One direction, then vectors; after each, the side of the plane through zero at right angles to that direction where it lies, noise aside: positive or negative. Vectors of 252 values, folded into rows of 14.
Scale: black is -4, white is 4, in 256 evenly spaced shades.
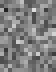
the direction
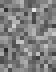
positive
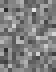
positive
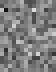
positive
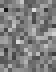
positive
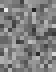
negative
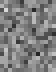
negative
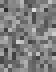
positive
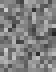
negative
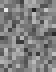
negative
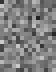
negative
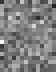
positive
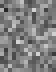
positive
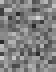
negative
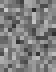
negative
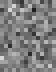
negative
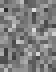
positive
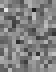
negative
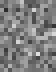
positive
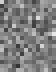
positive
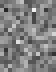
positive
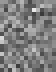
positive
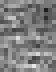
positive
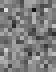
negative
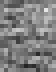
negative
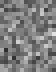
positive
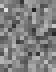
negative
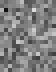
positive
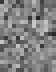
negative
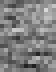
negative
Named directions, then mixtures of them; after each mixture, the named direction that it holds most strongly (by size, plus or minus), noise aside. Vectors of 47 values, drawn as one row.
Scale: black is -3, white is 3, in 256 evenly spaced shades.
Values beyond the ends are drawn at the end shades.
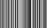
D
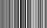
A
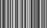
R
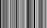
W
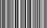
D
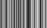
R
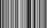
D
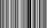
D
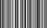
R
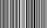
A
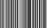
D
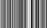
D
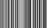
D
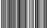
W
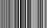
A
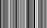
W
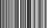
A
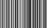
D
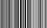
A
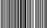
A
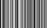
R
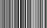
A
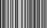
R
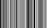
W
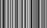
R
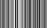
D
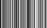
W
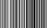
A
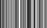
W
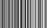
A
